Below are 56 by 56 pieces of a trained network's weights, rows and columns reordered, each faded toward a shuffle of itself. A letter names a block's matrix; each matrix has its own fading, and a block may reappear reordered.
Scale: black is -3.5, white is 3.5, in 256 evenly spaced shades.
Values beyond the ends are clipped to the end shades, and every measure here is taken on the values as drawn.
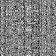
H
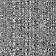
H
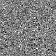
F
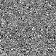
F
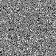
F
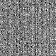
H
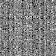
H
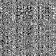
H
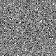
F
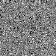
F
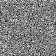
F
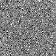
F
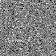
F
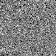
F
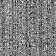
H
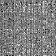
H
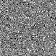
F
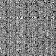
H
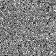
F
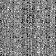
H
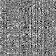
H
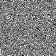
F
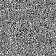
F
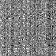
H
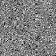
F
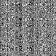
H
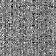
H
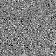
F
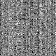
H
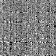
H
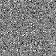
F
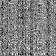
H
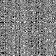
H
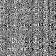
H
